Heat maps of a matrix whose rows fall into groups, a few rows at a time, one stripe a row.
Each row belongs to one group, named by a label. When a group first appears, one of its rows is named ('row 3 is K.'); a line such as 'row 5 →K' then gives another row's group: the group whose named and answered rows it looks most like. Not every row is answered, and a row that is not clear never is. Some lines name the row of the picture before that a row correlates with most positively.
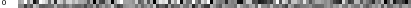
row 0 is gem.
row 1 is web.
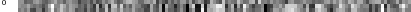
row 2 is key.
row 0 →web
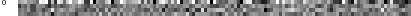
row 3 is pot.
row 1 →pot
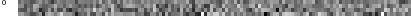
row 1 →web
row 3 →key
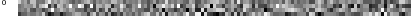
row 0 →key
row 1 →gem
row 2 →key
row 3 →pot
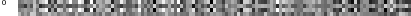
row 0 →gem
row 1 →web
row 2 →gem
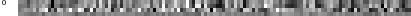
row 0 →pot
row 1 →pot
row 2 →gem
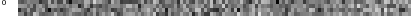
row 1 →web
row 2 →pot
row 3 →web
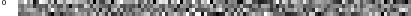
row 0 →gem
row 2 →key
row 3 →pot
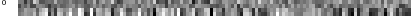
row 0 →web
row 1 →pot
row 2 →gem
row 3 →gem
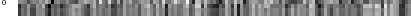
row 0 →pot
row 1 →pot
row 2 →pot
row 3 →pot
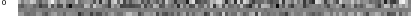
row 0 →key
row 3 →web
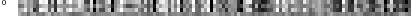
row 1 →gem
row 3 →key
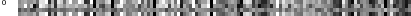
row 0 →gem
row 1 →gem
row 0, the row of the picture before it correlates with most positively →0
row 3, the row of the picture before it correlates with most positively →0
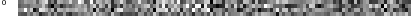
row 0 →gem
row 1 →pot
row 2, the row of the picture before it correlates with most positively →1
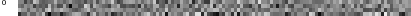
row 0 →web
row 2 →key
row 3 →pot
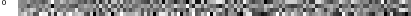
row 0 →key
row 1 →pot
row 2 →key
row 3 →gem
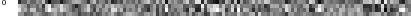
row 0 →pot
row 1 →key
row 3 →web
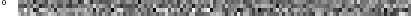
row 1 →web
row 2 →gem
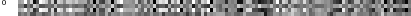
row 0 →gem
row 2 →gem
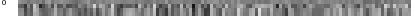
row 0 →key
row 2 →web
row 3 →web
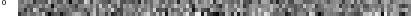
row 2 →web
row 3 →pot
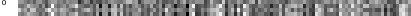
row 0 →web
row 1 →key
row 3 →key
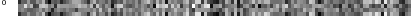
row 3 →pot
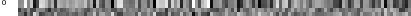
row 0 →gem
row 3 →web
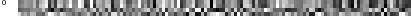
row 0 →gem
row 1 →gem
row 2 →pot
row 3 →key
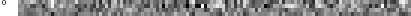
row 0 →key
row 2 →web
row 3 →pot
